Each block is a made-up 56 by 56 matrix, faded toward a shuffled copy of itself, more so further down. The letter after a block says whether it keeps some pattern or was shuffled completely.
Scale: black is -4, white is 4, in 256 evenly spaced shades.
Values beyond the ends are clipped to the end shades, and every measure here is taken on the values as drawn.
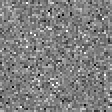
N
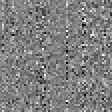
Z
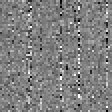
Z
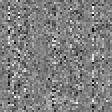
Z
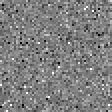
N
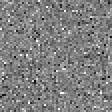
N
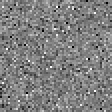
N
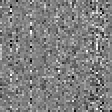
Z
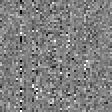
Z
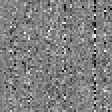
Z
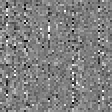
Z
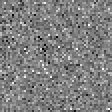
N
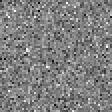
N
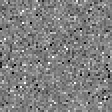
N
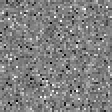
N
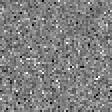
N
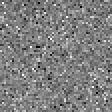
N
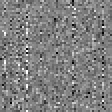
Z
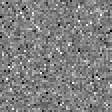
N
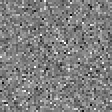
N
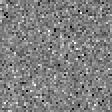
N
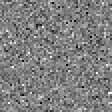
N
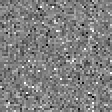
N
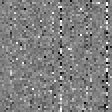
Z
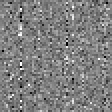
Z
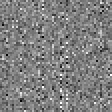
Z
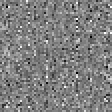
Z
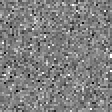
N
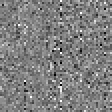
Z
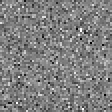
N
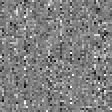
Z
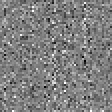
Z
